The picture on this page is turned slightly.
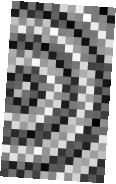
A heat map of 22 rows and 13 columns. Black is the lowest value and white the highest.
The field is checkered. Rings spread out from the middle left. No overall slope runs across the table. On average the colour sits 50% of the way up the scale.
